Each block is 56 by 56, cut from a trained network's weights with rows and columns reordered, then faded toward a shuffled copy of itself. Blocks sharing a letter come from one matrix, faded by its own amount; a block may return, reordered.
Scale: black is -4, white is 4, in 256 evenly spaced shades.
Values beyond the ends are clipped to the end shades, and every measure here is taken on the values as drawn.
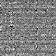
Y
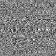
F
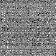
Y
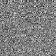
F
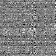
Y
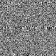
F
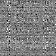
Y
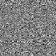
F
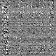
Y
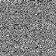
F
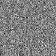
F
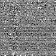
Y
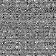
Y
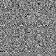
F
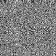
F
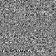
F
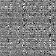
Y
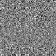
F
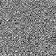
F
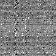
Y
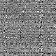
Y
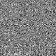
F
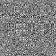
F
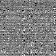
Y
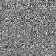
F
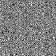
F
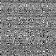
Y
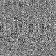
F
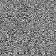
F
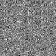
F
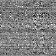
Y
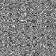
F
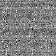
Y
